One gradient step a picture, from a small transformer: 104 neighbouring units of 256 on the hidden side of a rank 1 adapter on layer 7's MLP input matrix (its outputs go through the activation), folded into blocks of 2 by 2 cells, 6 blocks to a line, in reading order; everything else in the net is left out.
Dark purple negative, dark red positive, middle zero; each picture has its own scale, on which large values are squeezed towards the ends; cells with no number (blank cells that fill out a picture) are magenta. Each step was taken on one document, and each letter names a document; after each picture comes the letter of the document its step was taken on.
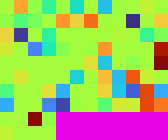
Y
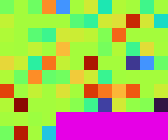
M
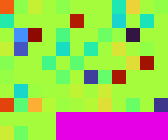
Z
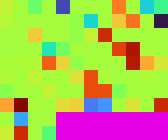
M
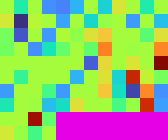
Y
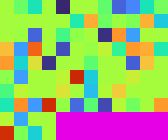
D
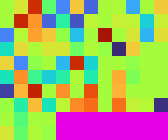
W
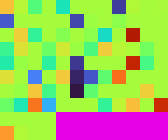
Z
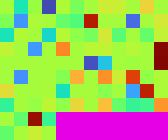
Y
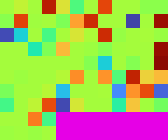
Y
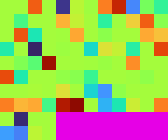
D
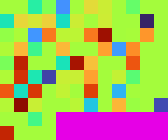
W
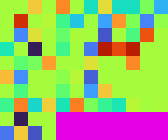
D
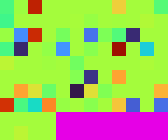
Z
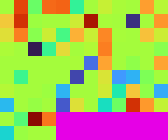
Y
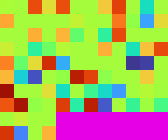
M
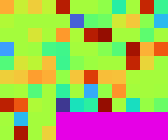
M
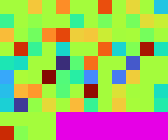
W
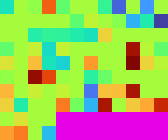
M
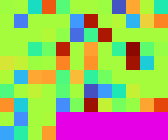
M
